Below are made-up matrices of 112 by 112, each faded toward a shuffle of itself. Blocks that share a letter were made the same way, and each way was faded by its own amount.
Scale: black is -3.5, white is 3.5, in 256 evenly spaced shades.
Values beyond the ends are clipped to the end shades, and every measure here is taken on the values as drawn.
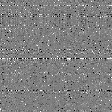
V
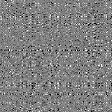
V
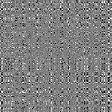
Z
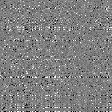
V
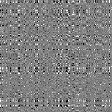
Z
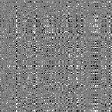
Z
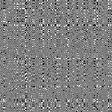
Z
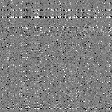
V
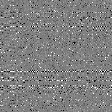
V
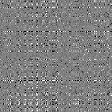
Z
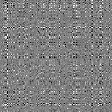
Z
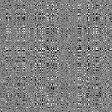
Z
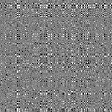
Z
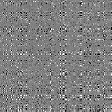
Z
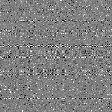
V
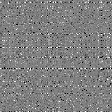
V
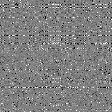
V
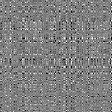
Z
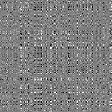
Z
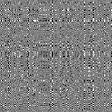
Z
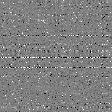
V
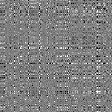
Z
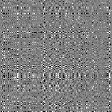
Z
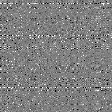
V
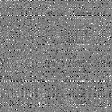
V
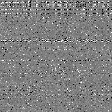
V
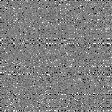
V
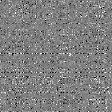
V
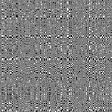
Z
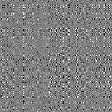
Z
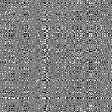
Z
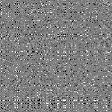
V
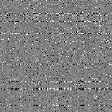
V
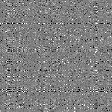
V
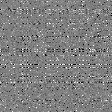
V
